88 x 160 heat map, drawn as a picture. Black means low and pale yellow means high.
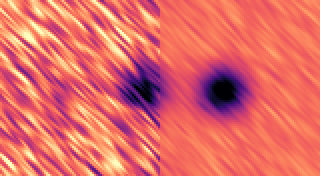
The right part is calmer, past a seam about 50% of the way across. Most values sit high, with a long tail of low ones. There are two dips.
